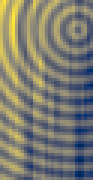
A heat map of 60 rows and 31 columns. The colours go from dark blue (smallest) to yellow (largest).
The ninth with the highest average is the top left. The histogram is bell-shaped. The halves do not mirror each other. Rings spread out from the top right. No single row or column stands out from its neighbours. There is an overall slope up to the top left.
